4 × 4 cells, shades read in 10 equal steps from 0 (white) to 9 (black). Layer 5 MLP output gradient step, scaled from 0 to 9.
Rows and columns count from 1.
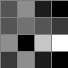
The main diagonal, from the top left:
6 5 2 9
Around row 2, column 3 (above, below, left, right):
8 2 5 7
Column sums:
23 22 24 25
